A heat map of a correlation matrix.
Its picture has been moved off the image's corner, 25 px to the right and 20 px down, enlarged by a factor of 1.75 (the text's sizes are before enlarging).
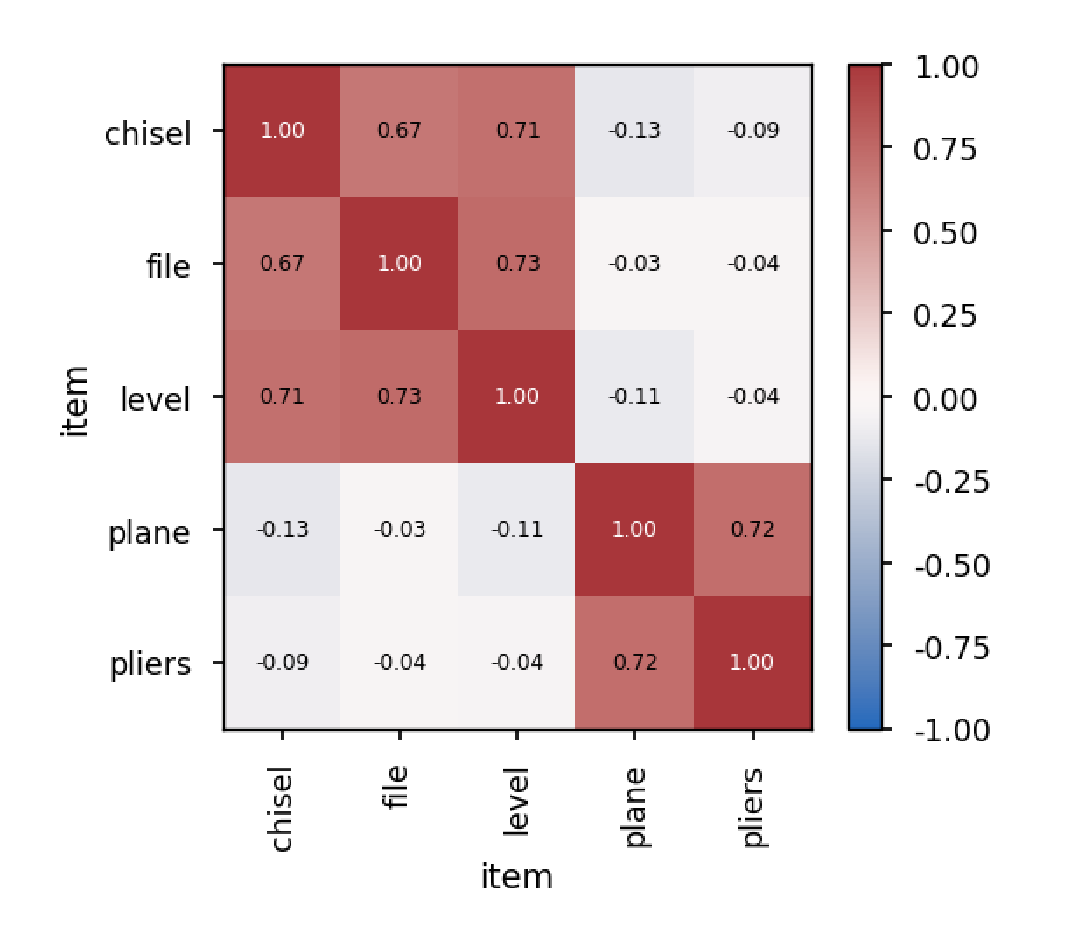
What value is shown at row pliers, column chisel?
-0.09
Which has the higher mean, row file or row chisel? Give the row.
file
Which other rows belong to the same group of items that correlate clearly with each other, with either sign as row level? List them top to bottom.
chisel, file
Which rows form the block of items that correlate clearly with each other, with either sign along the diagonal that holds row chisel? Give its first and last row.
chisel to level
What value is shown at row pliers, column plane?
0.72
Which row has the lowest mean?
plane
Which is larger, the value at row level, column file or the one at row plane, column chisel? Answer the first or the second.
the first
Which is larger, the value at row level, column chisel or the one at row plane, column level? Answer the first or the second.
the first
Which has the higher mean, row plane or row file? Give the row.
file
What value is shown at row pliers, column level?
-0.04
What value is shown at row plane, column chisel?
-0.13
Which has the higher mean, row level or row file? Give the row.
file
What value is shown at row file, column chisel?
0.67
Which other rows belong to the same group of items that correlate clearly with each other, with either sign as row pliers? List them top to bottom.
plane
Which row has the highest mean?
file
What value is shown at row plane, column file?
-0.03
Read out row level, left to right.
0.71 0.73 1.00 -0.11 -0.04
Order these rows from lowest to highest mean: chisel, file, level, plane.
plane, chisel, level, file
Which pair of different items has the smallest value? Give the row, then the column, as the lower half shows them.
plane, chisel
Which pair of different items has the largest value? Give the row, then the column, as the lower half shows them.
level, file
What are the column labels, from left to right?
chisel, file, level, plane, pliers
